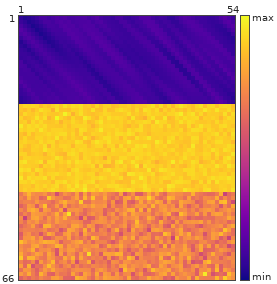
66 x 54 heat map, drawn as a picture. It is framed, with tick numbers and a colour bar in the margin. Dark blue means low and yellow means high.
The table splits into 3 rows of 1 panel. Panel 1,1: very low, slanting down to the right, faint in contrast. Panel 2,1: very high, fine-grained, faint in contrast. Panel 3,1: high, fine-grained.
